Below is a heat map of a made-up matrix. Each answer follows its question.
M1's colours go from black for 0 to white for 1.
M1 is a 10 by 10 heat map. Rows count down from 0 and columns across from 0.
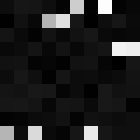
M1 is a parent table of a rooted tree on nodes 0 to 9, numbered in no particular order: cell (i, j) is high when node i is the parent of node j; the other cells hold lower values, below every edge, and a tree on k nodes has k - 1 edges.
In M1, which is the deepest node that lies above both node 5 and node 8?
3
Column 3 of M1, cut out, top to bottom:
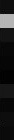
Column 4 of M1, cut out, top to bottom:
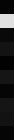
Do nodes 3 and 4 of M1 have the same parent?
yes
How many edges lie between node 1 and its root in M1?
0
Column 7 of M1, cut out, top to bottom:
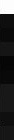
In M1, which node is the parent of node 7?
0
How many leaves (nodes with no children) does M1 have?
6
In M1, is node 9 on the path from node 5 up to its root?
yes
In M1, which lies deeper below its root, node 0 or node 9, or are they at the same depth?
node 0
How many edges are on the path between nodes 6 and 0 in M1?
2
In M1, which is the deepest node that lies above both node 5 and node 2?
9
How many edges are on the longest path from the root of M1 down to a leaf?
4
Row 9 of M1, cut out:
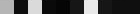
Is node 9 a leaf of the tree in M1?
no
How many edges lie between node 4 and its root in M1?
1
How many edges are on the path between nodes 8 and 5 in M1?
4
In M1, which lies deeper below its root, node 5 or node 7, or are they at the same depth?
the same depth
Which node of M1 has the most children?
9
